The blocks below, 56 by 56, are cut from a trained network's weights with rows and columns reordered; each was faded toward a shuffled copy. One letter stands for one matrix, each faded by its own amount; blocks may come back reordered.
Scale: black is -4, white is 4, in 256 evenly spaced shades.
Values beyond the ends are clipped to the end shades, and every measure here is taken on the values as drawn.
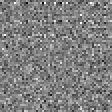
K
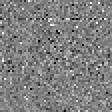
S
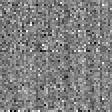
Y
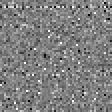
S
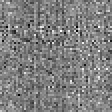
Y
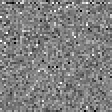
S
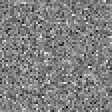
S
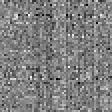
Y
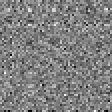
K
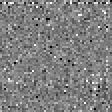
S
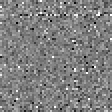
S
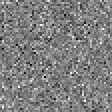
S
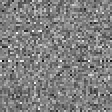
K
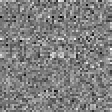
K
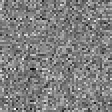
K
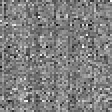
Y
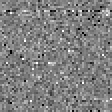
S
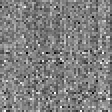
Y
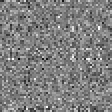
K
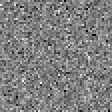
S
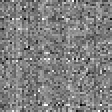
Y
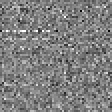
K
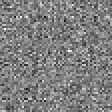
K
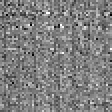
Y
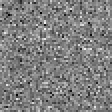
S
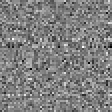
K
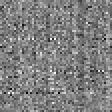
Y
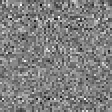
K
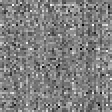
Y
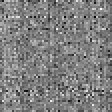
Y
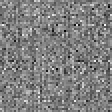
Y
